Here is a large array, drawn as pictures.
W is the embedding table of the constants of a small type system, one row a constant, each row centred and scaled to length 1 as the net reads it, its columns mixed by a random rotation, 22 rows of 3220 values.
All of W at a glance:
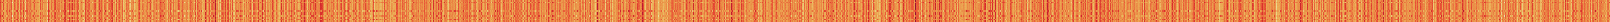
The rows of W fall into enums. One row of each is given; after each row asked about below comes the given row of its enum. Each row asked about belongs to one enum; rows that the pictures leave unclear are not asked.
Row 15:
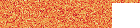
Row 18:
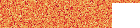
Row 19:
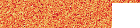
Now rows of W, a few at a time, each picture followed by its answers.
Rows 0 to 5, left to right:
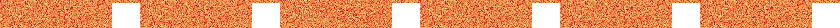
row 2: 15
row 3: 18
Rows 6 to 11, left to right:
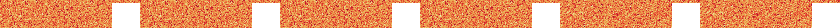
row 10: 19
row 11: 19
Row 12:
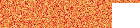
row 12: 18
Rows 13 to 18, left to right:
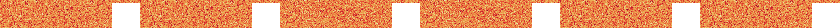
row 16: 15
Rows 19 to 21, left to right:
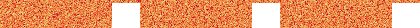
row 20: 18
